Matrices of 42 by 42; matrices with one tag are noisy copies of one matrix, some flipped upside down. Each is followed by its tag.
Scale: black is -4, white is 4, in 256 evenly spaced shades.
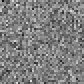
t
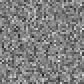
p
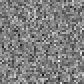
p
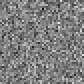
p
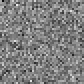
t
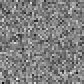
t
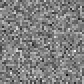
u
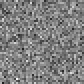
t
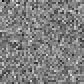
t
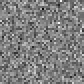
p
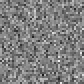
p
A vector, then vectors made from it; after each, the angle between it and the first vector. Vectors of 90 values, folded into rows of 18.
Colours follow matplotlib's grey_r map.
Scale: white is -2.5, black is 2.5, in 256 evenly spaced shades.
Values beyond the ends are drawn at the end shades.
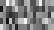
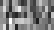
partly aligned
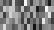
orthogonal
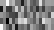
nearly parallel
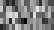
nearly opposite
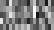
partly opposed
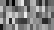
nearly opposite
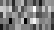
partly opposed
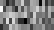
nearly opposite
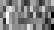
partly opposed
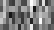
orthogonal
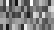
orthogonal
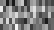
nearly opposite
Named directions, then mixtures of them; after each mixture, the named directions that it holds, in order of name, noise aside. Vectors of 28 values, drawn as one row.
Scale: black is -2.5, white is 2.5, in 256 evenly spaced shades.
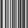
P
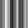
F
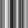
F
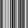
F, P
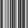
F, P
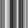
F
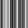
F, P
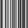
P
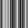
F, P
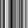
F, P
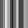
F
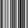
F, P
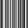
P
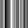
F, P
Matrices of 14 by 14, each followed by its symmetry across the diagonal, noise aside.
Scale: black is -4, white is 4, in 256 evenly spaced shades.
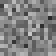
neither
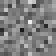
antisymmetric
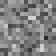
neither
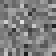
symmetric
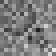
symmetric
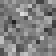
antisymmetric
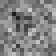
symmetric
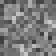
symmetric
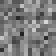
neither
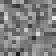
antisymmetric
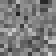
neither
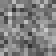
antisymmetric
